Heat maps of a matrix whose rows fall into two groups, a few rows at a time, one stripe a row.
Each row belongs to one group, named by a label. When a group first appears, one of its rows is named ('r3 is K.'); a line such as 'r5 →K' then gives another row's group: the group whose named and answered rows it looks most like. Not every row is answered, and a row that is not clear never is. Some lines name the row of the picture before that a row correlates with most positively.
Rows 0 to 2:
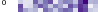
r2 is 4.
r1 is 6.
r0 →4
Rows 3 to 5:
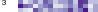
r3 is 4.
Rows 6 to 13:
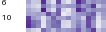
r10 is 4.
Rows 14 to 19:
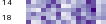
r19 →6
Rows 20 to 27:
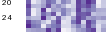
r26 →4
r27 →4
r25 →4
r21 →6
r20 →6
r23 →6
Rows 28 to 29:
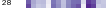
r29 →4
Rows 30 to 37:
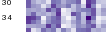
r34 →4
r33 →4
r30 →4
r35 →4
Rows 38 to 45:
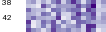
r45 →4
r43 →6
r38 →4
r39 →6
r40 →4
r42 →4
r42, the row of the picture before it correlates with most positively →33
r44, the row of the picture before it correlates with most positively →30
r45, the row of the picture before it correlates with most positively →31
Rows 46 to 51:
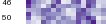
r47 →4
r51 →6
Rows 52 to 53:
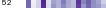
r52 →6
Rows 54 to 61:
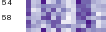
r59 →4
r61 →6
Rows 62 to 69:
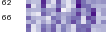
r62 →6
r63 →6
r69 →6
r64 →4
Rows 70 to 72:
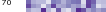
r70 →4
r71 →4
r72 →6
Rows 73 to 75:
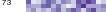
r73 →6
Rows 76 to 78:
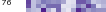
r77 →4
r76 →6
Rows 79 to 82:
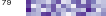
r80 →6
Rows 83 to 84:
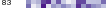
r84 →6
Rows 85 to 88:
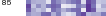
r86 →4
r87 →4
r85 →4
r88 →6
